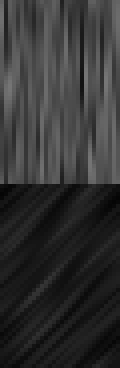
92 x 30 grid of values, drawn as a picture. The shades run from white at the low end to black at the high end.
It is made of 2 by 1 panels. Panel 1,1: high, streaked downward. Panel 2,1: very high, slanting up to the right, faint in contrast.
